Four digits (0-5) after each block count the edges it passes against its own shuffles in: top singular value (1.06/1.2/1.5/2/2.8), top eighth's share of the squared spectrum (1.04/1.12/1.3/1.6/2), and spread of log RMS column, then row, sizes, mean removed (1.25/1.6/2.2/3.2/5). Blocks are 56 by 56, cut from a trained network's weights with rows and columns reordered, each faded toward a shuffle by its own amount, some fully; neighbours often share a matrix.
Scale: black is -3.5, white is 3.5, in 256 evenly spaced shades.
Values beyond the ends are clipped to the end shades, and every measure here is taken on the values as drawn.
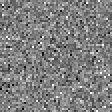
1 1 0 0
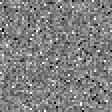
1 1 0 0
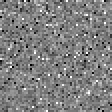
0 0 0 0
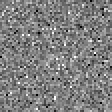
0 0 0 0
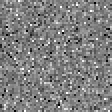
0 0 0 0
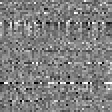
4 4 0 3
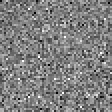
1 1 0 1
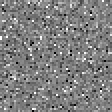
0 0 0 0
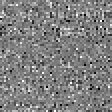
3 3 0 2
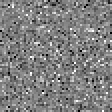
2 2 0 1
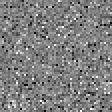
2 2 0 1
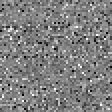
2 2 0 1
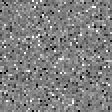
1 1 0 0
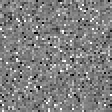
0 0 0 0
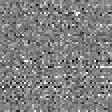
3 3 0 3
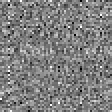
3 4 2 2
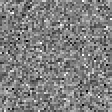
0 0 0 0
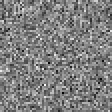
2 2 0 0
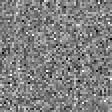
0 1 0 0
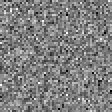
2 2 0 0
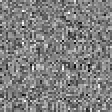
3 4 2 1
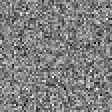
1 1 0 0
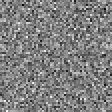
3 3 0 0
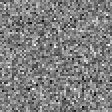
0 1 0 0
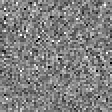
2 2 0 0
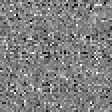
3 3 0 2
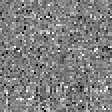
3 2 0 2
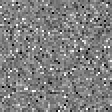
2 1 0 1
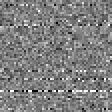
4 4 0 3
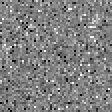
1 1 0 0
